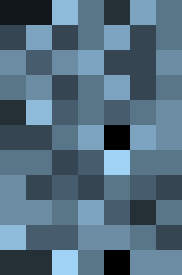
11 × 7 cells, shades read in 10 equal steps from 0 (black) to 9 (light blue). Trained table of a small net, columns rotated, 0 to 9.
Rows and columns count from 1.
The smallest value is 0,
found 2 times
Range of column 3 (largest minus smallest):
6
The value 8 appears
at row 1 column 3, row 5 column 2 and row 10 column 1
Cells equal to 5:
19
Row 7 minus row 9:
-1 -1 -2 -3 5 3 0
